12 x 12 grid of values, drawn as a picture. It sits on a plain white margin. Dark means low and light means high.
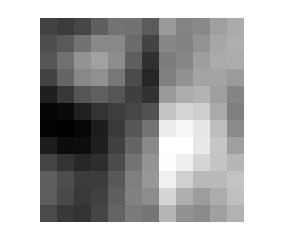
The top right is the smoothest part. No lone cell stands out from its neighbours. The right part is higher, past a seam about 60% of the way across. The ninth with the lowest average is the middle left. On average the colour sits 50% of the way up the scale.
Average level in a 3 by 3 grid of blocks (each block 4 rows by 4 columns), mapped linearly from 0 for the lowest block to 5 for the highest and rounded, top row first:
224 / 035 / 145
